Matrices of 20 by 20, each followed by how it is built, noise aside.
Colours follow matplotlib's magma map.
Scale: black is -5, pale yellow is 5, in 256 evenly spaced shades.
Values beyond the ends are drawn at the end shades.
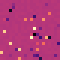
sparse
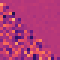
lower triangular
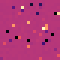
sparse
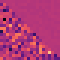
lower triangular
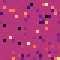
sparse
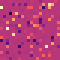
sparse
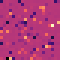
sparse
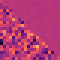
lower triangular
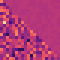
lower triangular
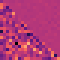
lower triangular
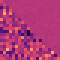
lower triangular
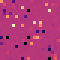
sparse
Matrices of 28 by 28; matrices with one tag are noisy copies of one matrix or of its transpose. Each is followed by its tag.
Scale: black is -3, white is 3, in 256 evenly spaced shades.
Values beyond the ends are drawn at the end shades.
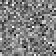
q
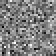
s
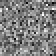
s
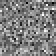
s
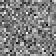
q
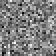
s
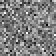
q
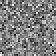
q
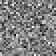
q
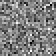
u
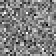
q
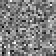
s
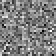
u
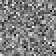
q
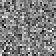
u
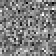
s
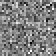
u
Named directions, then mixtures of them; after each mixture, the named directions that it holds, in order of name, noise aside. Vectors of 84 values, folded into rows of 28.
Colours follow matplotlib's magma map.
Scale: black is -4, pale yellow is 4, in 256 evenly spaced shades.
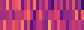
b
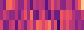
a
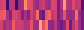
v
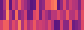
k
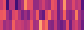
v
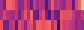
a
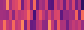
b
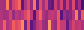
b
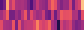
a, k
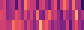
b, v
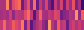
b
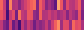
k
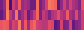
k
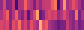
k, v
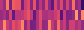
b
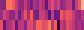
a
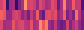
v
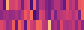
a, b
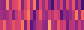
b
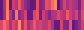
k
